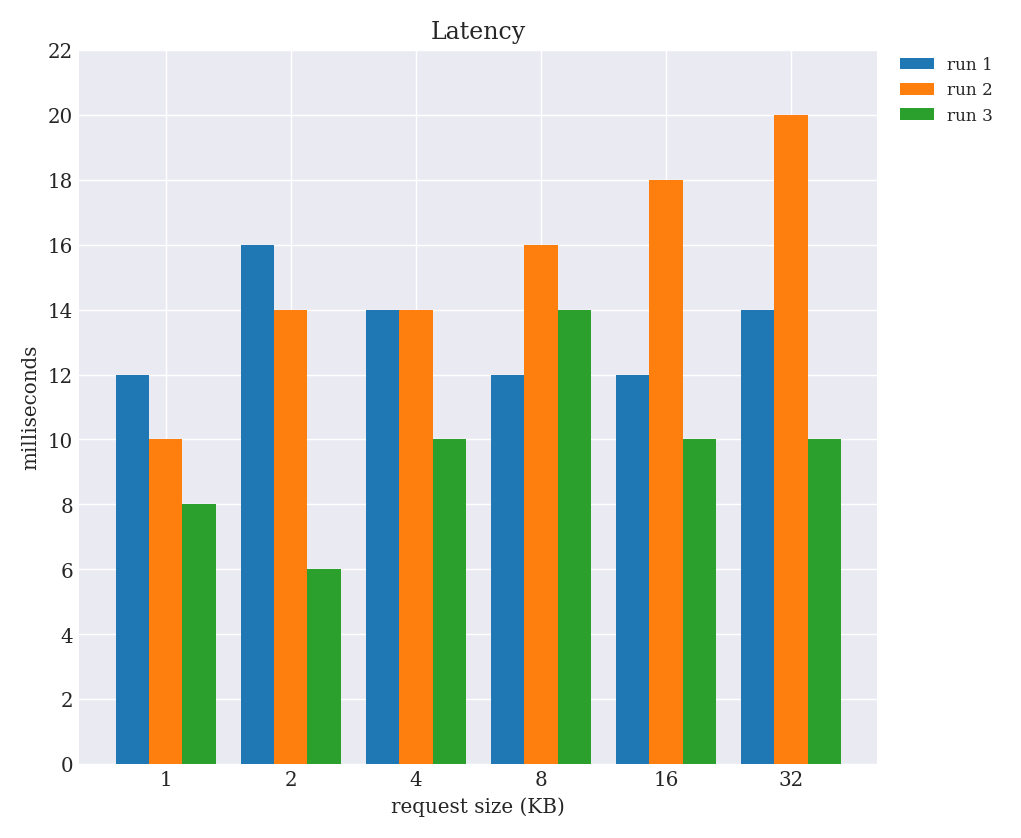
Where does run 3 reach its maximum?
8
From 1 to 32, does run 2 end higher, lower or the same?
higher
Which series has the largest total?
run 2
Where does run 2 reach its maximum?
32
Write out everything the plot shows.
Title: Latency
x-axis: request size (KB), ticks 1 2 4 8 16 32
y-axis: milliseconds, ticks 0 2 4 6 8 10 12 14 16 18 20 22
Legend: run 1, run 2, run 3
Values:
run 1: 12 16 14 12 12 14
run 2: 10 14 14 16 18 20
run 3: 8 6 10 14 10 10
